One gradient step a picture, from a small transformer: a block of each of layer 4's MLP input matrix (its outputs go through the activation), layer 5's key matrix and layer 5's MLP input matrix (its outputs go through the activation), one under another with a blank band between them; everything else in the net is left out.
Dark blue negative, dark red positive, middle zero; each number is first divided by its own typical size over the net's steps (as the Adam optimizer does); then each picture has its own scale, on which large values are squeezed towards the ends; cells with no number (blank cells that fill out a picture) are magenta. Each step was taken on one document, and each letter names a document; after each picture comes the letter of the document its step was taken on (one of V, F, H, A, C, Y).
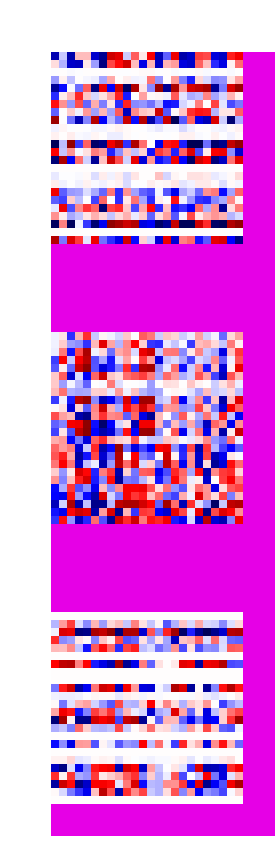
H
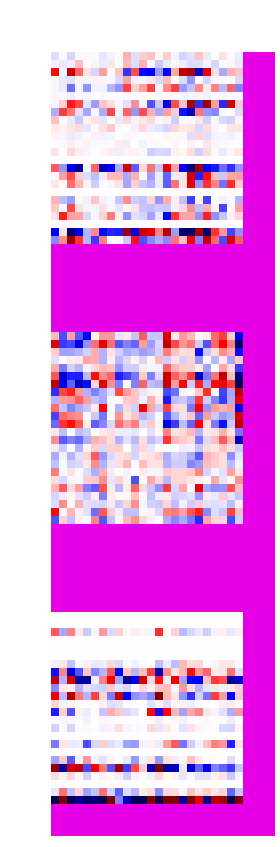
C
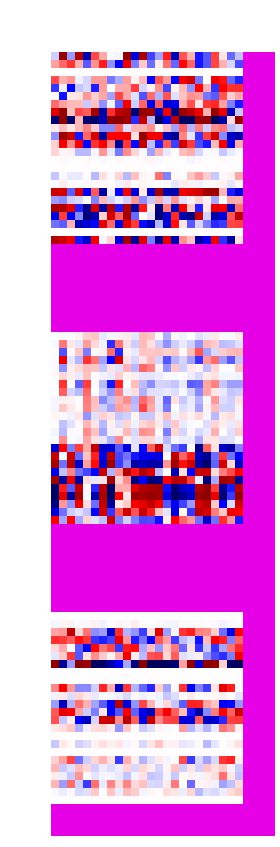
H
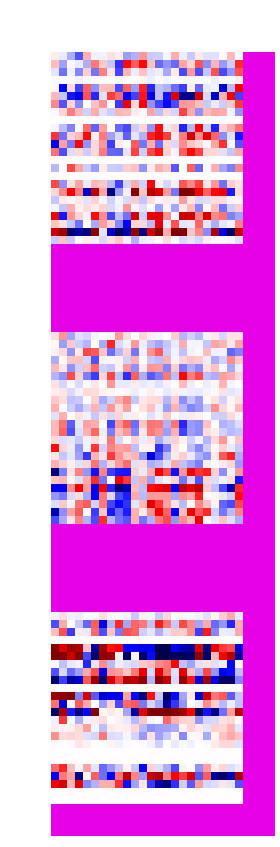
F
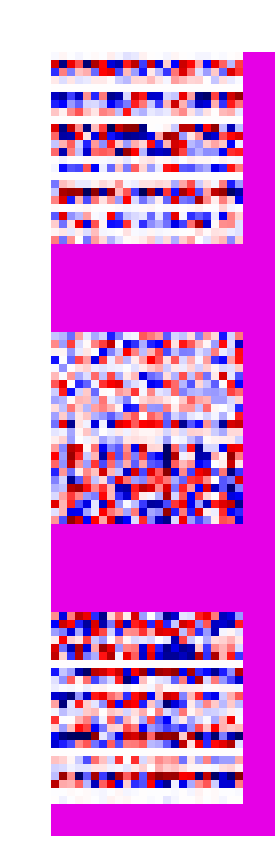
F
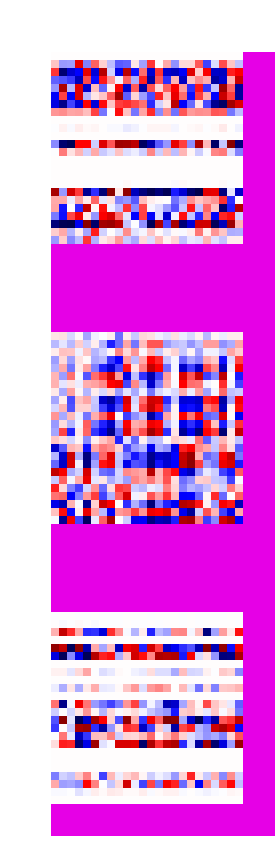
F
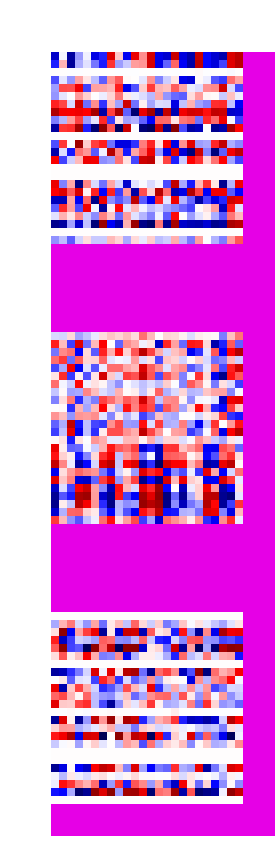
H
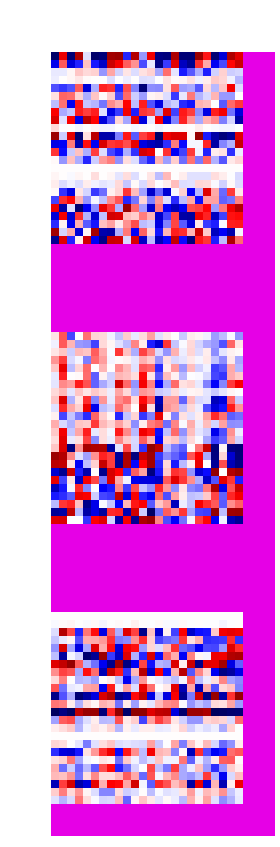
H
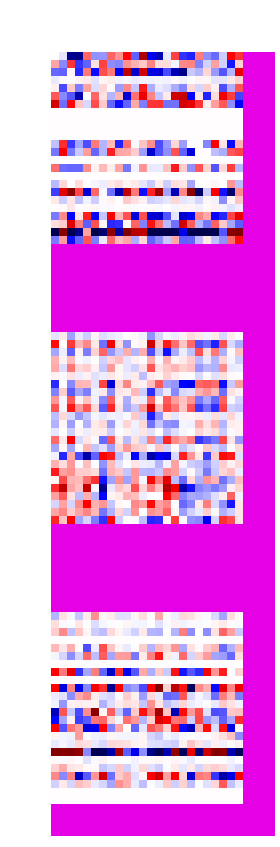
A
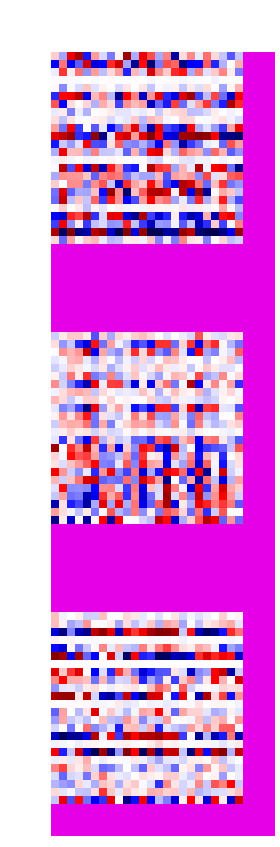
A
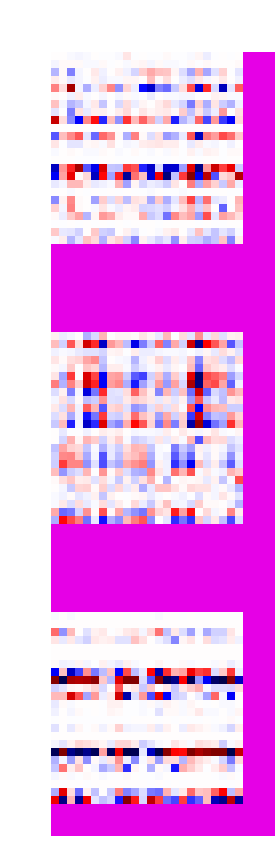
C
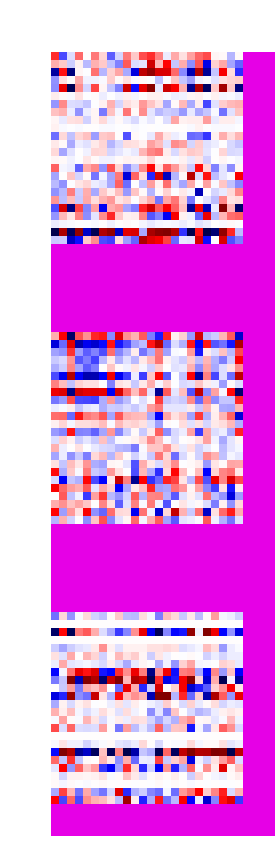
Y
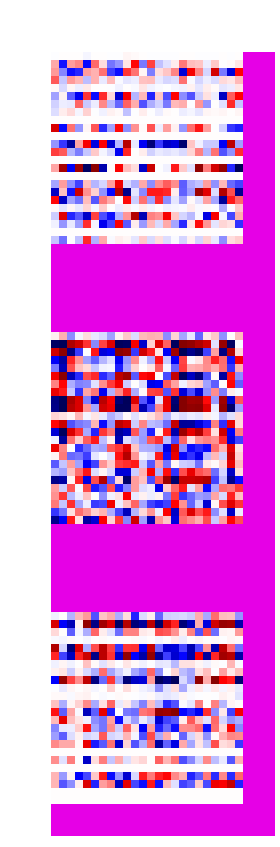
F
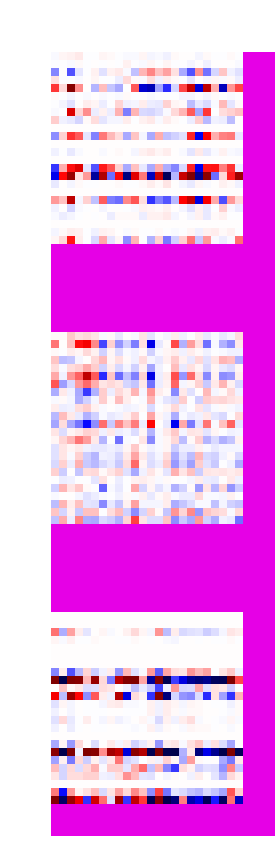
C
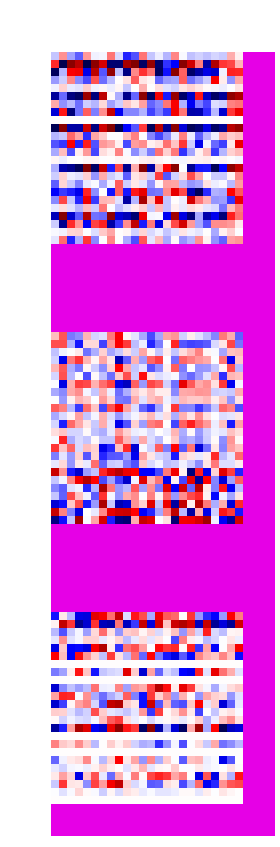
F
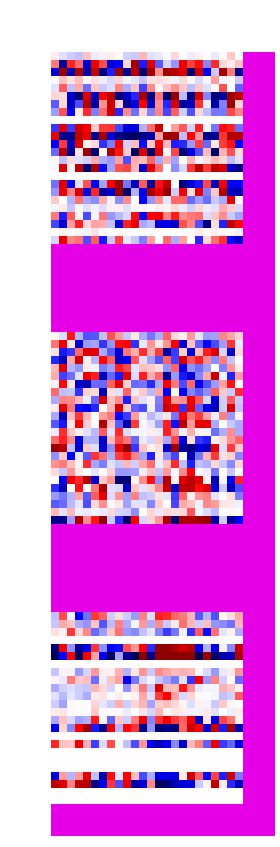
F
